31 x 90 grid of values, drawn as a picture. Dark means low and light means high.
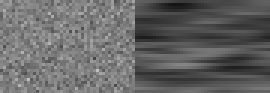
It is made of 1 by 2 panels. Panel 1,1: middling, fine-grained. Panel 1,2: low, streaked across.
